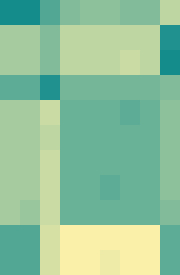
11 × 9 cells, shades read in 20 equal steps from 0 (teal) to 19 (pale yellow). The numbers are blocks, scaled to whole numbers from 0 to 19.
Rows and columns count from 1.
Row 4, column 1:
6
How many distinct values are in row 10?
4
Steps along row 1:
same up up up same down same up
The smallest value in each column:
0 0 1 7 7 6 6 7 0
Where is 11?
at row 9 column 2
